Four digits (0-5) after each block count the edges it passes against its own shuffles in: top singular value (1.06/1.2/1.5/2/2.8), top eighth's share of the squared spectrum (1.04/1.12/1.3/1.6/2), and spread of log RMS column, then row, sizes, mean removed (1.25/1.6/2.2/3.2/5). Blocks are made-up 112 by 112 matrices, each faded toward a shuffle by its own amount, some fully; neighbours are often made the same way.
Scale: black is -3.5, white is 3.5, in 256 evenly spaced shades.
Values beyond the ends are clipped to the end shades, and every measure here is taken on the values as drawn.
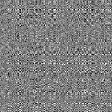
5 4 3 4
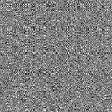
5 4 3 3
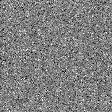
3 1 0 0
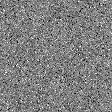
2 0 0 0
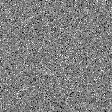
3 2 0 0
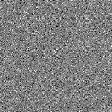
4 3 2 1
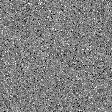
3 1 0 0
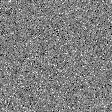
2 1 0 0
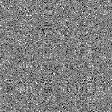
4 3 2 2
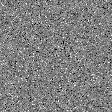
1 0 0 0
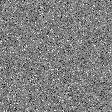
0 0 0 0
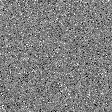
0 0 0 0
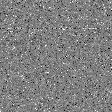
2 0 0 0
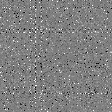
4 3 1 2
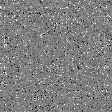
3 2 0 1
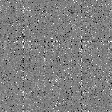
4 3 2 1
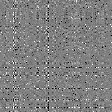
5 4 3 3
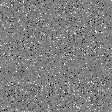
3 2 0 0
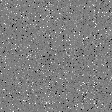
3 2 1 0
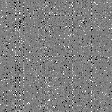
4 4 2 2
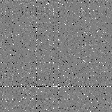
4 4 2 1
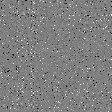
3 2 1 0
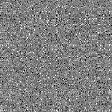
4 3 2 2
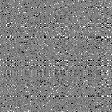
5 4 2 3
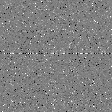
4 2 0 1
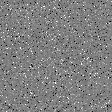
2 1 0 0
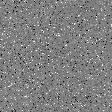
0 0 0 0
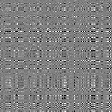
5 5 4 4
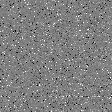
2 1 0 0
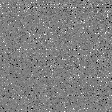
2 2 1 2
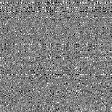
4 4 2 3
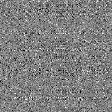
4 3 2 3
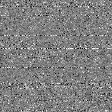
2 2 0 3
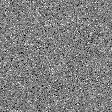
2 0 0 0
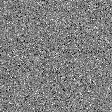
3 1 0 0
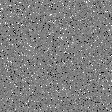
0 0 0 0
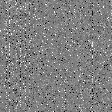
2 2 2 0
